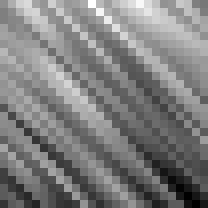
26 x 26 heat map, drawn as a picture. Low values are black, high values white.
Ninth with the lowest average: bottom right. Histogram: bell-shaped. Slope: up to the top. Average level on the scale: 50%.
